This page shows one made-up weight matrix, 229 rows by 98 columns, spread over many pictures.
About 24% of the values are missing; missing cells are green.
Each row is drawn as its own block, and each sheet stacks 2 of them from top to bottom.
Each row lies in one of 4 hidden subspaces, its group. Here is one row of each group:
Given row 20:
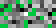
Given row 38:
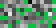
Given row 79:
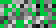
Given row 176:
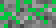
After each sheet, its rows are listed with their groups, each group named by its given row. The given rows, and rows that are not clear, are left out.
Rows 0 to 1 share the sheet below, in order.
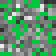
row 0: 176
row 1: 176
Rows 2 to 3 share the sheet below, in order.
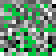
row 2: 20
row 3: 176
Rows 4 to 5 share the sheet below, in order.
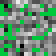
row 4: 176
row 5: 38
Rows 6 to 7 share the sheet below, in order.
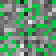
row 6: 20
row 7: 38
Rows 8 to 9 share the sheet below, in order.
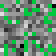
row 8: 20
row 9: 38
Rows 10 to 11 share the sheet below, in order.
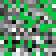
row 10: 20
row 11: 79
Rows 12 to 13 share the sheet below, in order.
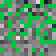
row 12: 176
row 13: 20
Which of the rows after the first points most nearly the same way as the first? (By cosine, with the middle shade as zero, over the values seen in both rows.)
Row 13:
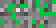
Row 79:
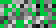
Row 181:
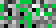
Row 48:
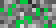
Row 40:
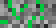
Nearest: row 181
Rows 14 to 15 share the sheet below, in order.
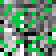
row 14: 38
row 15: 38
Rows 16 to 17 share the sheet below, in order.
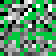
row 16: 176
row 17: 176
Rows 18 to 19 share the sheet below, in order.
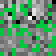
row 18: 176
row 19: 176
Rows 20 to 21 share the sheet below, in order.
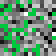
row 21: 20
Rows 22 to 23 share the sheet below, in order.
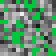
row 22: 79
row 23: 20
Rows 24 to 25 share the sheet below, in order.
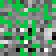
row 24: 20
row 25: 20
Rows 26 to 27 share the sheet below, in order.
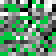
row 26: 20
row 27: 20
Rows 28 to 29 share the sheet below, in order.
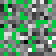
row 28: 38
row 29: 20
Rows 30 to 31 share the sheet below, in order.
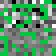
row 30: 79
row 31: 176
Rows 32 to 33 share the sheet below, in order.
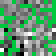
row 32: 176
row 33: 38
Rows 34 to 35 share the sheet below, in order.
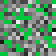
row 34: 20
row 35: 20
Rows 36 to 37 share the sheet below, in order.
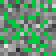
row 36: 79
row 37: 79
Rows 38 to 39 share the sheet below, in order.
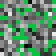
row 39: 38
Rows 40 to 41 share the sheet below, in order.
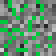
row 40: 79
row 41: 38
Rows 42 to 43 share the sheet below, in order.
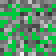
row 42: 38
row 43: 38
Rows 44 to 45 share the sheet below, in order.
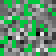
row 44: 176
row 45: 79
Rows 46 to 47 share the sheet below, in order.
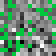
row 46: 38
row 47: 79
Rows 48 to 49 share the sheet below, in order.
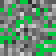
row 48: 38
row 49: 176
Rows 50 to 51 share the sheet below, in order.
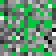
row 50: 176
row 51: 20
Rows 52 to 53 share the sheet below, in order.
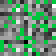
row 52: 20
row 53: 20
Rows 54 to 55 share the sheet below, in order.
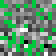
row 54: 20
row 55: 176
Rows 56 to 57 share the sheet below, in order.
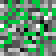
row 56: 38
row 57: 176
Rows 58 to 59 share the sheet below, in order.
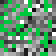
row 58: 176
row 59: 20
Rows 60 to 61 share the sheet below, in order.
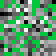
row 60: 20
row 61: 176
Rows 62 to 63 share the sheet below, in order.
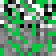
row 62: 38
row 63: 79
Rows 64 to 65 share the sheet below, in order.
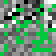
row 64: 176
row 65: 79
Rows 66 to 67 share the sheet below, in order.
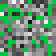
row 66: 79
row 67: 38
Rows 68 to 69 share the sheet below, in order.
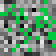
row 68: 38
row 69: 38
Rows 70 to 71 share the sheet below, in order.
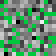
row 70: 79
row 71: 38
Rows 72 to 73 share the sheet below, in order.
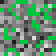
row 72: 176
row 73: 176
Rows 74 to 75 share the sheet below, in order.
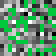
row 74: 20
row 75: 79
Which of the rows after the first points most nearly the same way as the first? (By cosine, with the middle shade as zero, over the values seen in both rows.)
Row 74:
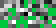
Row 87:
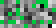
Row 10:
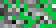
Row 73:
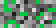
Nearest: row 73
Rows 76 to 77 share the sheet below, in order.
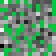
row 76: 79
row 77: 176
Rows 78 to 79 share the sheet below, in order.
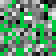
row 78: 176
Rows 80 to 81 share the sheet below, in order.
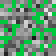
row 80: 20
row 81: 38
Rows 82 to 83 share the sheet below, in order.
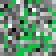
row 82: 176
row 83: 79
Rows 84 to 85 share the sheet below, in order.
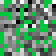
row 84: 20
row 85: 38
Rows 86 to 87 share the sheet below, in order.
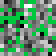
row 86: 38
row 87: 176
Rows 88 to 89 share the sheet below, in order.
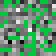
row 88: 20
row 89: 38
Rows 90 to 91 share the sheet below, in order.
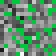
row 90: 38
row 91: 38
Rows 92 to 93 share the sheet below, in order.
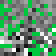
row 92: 176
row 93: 20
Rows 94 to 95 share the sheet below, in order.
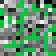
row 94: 79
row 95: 20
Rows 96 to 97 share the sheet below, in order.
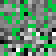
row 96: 20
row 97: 20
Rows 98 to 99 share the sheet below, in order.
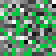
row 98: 20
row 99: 20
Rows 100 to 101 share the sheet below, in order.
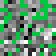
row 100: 38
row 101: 20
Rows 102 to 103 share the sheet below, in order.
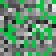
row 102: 79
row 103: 38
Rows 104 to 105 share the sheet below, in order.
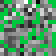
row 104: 176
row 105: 38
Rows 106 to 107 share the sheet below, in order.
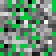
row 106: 20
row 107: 79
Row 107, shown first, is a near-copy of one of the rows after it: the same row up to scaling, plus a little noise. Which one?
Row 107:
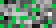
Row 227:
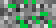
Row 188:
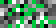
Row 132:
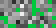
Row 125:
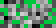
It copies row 125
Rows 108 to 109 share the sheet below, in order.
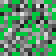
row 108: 79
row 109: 176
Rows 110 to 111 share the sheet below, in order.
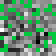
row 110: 38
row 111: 176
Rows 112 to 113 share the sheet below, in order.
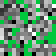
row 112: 20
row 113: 38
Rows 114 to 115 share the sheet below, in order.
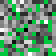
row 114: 79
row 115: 176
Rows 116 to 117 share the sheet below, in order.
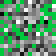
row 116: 20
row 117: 79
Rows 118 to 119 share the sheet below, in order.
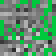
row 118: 20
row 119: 20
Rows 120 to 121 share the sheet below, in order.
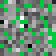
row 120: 38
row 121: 176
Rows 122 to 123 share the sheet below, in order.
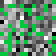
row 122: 38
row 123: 20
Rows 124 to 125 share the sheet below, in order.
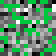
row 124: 20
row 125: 79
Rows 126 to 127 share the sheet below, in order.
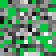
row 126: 176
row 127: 38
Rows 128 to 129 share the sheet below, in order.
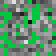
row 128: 79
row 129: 20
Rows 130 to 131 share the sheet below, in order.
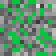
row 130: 79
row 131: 79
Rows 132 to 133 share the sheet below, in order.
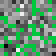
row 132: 79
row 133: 79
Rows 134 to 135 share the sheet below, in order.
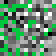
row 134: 38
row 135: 176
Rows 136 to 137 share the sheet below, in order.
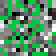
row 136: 176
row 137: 20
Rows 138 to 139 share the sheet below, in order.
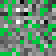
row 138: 20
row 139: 20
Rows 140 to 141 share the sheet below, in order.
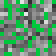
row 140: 20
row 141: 176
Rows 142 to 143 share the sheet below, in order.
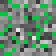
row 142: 176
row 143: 176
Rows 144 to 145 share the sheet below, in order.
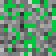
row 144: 38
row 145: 176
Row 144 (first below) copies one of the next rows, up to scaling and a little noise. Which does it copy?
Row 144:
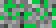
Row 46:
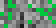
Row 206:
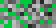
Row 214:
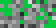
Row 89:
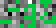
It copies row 214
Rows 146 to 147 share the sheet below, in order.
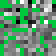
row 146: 20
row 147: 20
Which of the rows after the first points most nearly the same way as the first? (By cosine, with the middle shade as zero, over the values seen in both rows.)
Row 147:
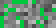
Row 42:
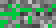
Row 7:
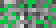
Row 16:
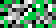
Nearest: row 42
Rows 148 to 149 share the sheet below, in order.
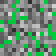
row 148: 38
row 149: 79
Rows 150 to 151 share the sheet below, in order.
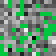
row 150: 38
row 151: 176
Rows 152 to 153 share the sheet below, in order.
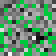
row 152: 20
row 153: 176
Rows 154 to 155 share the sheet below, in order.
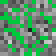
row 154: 79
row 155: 38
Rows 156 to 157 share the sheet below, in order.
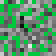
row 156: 38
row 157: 176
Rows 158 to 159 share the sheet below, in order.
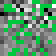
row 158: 20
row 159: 79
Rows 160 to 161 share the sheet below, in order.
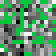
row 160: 20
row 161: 38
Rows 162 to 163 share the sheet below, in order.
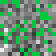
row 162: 79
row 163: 79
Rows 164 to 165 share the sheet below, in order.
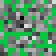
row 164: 38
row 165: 176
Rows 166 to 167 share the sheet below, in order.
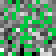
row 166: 79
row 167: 38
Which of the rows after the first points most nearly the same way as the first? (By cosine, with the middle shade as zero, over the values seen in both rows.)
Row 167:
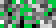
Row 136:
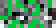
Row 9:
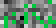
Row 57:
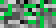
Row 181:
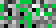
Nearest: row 181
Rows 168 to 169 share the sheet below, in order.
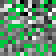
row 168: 20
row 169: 176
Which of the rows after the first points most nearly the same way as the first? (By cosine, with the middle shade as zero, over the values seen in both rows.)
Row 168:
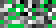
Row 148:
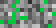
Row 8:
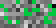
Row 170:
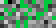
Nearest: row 170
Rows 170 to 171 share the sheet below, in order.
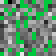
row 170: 176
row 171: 38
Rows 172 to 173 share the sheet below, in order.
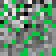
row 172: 38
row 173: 176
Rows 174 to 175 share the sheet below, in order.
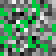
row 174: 79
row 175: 176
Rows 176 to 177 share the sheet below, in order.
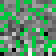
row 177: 176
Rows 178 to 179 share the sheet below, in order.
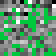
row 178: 20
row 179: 79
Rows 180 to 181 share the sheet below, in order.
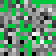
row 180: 176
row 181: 38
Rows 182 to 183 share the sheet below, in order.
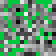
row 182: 20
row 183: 38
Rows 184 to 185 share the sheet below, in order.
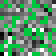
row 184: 20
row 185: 38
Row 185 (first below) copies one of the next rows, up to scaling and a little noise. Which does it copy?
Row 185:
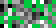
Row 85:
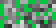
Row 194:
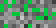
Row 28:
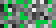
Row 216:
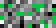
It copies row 28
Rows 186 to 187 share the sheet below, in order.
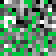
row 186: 79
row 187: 79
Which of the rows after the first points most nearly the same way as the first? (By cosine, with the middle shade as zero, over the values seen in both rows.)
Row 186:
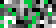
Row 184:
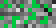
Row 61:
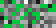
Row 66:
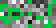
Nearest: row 61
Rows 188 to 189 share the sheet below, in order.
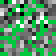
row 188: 79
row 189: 38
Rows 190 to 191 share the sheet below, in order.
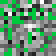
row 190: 38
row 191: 38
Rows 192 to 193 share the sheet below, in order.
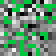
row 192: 38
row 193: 176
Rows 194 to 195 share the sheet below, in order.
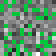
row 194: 38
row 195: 79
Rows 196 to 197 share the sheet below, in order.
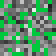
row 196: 176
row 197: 20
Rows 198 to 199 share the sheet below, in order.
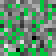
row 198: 38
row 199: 79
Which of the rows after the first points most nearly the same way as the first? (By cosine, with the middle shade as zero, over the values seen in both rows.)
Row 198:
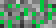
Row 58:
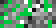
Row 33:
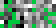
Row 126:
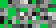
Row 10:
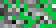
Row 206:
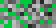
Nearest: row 33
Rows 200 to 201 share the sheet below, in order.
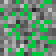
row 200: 79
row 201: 38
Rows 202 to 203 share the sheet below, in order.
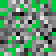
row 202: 79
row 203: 20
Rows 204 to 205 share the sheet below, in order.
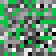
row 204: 79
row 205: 20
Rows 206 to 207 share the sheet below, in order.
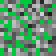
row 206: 38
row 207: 176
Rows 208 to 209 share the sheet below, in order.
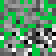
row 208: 79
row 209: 20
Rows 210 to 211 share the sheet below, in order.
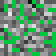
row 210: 38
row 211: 176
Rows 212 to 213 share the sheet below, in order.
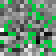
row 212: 79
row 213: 176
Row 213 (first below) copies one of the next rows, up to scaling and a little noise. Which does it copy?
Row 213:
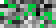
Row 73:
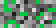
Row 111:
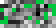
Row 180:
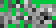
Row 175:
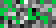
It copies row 111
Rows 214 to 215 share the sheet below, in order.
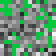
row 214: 38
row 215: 79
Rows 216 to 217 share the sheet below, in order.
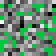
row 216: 38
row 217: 176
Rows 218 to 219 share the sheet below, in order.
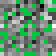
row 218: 176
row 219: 176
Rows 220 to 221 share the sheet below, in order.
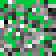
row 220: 176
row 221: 176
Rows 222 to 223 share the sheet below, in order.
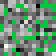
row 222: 79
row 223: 79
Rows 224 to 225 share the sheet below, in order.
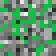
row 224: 20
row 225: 20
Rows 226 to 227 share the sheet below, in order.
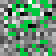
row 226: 38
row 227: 79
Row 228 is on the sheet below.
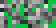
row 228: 176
